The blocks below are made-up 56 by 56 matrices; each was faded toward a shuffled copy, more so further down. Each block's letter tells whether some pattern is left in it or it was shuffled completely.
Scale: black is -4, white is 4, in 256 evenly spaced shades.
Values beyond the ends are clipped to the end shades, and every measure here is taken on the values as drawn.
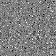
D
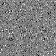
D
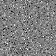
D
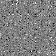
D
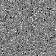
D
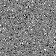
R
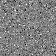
R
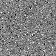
R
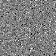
D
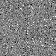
D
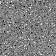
R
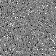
D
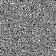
R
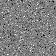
R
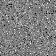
R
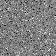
R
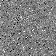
R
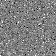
R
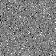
D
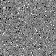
D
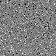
R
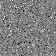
R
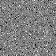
D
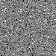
D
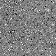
D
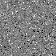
D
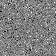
R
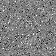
R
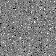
D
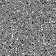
D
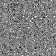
D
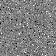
D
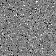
D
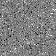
D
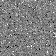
R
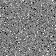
R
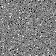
R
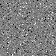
D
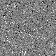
R
